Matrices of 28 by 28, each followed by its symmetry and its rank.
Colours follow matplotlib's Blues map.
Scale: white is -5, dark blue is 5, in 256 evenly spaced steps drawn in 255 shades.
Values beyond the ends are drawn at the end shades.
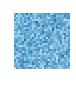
neither, full rank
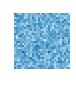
neither, full rank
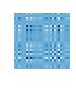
symmetric, rank one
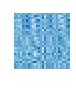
neither, rank three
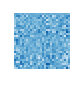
neither, rank five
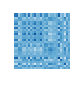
symmetric, rank two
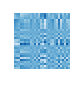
antisymmetric, rank two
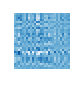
neither, rank three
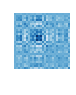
symmetric, rank two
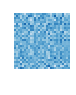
neither, rank five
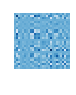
symmetric, rank two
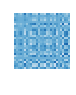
antisymmetric, rank two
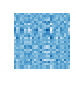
neither, rank three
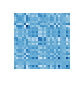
symmetric, rank two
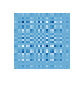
symmetric, rank one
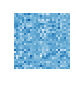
neither, rank five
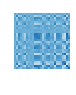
symmetric, rank two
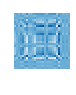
antisymmetric, rank two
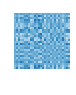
antisymmetric, rank two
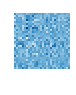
neither, rank five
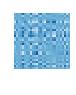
antisymmetric, rank two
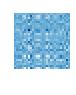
neither, rank three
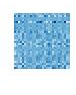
neither, rank three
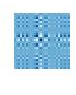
symmetric, rank one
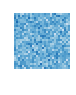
neither, full rank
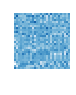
neither, rank five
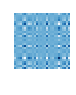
symmetric, rank one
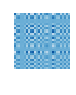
symmetric, rank one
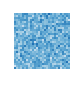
neither, full rank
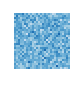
neither, full rank
